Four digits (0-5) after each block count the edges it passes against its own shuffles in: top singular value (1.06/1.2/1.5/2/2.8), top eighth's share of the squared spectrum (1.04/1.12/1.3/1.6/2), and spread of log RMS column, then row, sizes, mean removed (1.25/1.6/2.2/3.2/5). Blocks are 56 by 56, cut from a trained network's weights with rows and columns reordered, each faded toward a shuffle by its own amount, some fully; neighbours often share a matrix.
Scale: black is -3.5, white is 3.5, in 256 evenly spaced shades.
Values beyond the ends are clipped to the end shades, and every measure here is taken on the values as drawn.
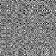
4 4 1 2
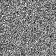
0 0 0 0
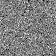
0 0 0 0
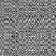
4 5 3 2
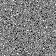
0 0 0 0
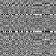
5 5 0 3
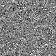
0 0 0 0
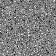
0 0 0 0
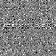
3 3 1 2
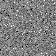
0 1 0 0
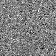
2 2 0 1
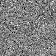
2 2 0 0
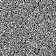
1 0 0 0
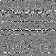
4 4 0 3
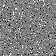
0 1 0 0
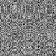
4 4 1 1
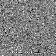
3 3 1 1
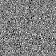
3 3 0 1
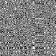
4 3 1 2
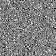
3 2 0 1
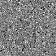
2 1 0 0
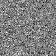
2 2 0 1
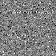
3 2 0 1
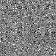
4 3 1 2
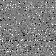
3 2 0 1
